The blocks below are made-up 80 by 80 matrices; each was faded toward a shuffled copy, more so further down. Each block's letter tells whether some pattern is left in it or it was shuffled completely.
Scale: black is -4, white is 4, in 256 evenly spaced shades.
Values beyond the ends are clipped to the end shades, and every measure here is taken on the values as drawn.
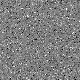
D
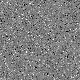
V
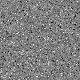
V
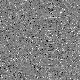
D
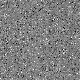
D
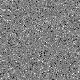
D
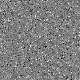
D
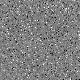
D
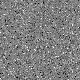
D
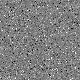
V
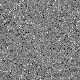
D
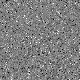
D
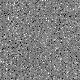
D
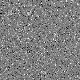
D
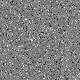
V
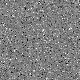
V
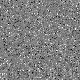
D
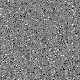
D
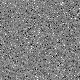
V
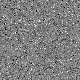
V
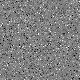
V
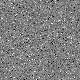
V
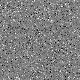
V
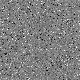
V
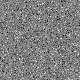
V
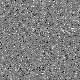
D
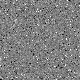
D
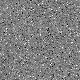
V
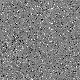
V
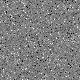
V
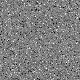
D
